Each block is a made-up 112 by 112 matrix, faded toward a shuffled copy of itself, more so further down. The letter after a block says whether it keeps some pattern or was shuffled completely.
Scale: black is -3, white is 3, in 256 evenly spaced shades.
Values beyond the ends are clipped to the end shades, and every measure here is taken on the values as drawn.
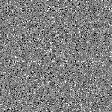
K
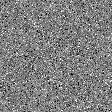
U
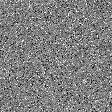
U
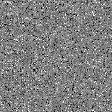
K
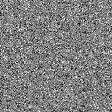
K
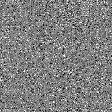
K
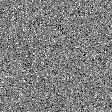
U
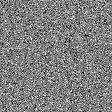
U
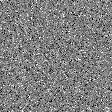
U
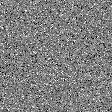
U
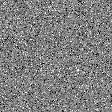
U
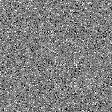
K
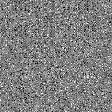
K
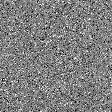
U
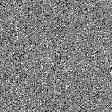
K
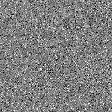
K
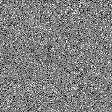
K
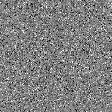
K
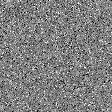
U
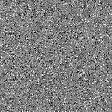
K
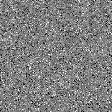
K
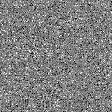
K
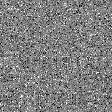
K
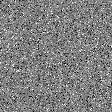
U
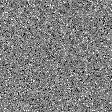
U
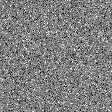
U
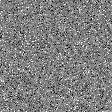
U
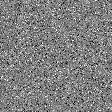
U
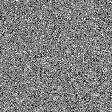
K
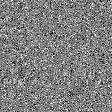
K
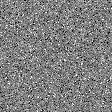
U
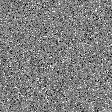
U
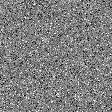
U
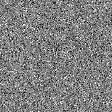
K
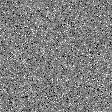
U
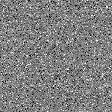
K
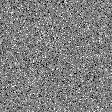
U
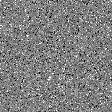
K
